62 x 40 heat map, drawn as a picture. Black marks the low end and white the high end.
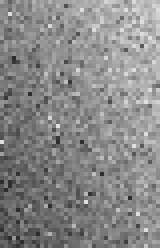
Ninth with the lowest average: bottom left. Stripes: none. Ninth with the highest average: top right. Slope: up to the top right. Histogram: bell-shaped. Mirror symmetry: none.
